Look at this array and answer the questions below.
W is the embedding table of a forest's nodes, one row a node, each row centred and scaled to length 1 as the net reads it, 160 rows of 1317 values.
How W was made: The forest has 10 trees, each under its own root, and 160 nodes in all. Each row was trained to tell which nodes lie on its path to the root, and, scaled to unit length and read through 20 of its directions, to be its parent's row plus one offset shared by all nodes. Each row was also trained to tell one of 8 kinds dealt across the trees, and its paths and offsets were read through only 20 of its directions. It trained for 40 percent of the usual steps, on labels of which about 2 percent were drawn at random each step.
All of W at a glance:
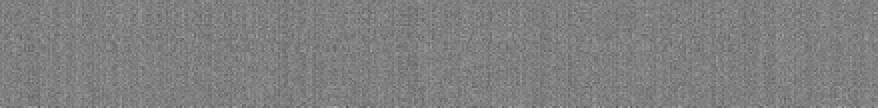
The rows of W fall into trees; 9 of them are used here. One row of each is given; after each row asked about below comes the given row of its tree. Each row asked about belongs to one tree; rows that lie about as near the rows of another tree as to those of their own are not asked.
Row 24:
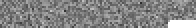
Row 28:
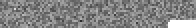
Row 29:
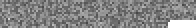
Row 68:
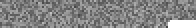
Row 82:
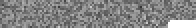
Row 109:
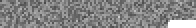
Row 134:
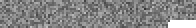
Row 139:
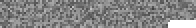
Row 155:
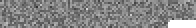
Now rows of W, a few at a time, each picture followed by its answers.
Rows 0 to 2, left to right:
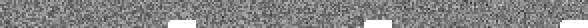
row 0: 109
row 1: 139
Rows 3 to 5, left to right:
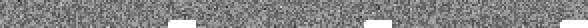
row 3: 82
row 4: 68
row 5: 24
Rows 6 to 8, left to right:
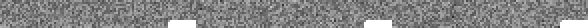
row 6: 134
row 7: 82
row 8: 68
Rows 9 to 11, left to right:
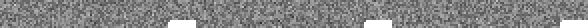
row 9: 155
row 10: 24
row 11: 139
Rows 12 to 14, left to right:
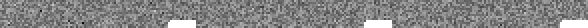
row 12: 155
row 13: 29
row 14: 28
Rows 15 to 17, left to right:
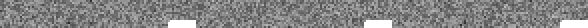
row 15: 82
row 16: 134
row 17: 82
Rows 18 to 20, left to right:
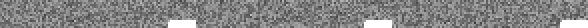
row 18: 28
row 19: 134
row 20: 28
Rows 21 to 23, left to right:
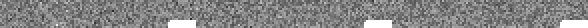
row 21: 68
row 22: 155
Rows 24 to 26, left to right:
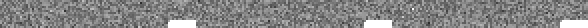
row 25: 139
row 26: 134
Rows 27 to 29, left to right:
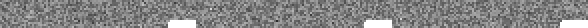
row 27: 28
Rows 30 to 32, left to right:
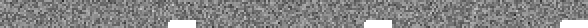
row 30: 155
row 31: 155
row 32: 28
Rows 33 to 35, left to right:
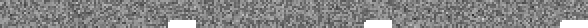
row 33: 68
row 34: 24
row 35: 82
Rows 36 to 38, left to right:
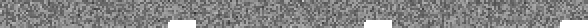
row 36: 134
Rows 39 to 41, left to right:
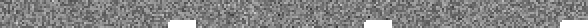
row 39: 68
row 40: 68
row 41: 139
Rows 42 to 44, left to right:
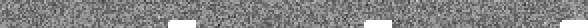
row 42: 134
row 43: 82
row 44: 24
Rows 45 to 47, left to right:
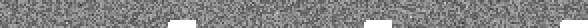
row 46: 29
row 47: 68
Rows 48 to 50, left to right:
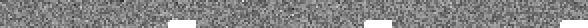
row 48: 68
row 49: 134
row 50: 155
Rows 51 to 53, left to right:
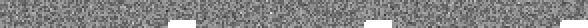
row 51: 29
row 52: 29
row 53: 134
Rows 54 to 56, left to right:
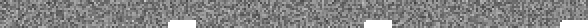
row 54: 134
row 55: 28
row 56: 29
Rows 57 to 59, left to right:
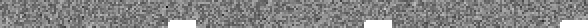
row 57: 134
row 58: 134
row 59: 24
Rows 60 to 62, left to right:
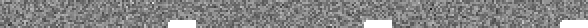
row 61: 28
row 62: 24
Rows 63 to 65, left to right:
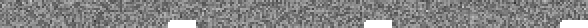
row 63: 82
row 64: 139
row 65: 155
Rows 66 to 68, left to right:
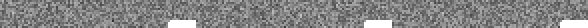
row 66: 155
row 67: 82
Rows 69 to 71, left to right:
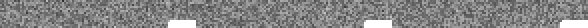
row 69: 28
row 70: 109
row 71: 109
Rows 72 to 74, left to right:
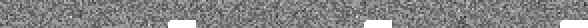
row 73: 82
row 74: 68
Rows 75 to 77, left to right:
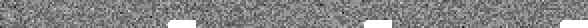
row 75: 24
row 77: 155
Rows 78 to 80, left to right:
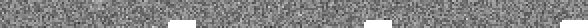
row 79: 139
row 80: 68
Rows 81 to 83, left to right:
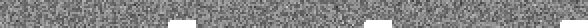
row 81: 28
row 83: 134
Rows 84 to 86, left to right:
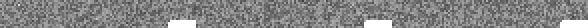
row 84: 28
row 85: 68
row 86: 155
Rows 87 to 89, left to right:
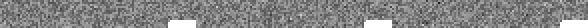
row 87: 134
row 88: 82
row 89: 139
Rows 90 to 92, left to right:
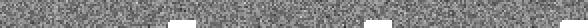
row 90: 68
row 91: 24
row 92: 109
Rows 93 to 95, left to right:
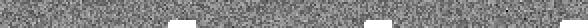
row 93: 155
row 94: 134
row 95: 82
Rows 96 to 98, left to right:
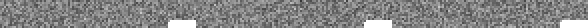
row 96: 155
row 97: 82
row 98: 28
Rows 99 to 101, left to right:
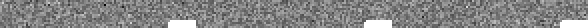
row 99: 155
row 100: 109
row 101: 68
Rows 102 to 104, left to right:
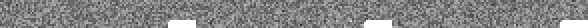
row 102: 68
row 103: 109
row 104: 109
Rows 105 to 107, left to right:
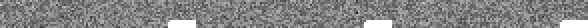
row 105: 68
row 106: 139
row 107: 82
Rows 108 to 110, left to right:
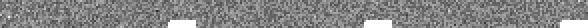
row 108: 82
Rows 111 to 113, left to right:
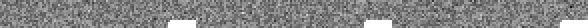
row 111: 139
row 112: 28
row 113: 155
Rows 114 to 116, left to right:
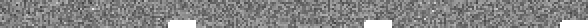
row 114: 68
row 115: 134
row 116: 82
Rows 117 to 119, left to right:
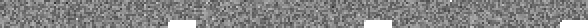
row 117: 82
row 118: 82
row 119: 155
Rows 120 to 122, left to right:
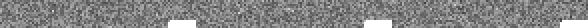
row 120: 134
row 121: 28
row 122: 109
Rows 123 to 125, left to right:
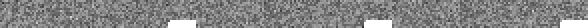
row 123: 82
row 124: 68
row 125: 68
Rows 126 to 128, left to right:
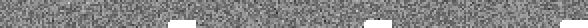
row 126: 82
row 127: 68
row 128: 155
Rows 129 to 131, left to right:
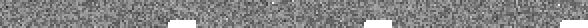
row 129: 155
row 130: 134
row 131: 155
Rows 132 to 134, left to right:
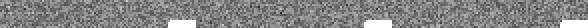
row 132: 28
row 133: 24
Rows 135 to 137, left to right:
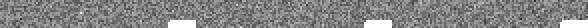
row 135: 28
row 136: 155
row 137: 82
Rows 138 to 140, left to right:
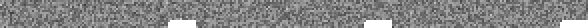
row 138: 155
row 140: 109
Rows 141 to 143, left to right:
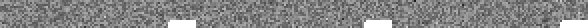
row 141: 28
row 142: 28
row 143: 139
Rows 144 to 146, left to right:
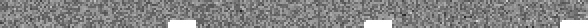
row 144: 28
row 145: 24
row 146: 68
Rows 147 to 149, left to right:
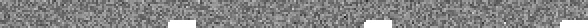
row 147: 29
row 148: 155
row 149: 29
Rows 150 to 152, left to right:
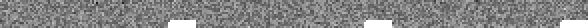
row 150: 29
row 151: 68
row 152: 134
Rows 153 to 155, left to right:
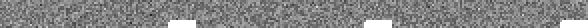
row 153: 82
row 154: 28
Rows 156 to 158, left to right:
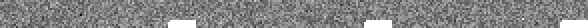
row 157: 134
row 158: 28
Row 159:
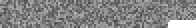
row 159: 29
